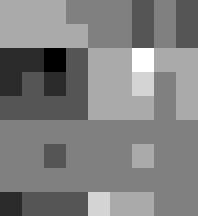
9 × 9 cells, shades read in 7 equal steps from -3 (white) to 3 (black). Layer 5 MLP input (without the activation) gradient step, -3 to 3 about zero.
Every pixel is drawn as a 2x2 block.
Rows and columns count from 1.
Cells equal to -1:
21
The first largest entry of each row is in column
7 7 3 1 1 1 3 1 1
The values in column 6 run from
-1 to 0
